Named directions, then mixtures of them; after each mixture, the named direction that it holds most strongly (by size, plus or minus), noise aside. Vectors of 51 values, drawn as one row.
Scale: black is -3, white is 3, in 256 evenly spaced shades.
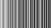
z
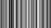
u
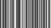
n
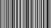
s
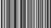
n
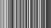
z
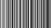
s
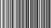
z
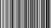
z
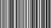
u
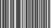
n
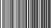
z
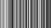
z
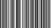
n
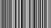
s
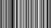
s
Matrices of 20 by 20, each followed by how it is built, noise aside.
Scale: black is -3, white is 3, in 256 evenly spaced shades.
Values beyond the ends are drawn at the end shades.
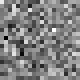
noise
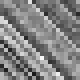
Toeplitz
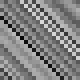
Toeplitz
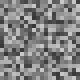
noise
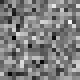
noise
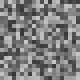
noise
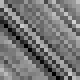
Toeplitz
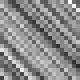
Toeplitz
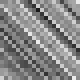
Toeplitz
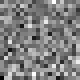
noise
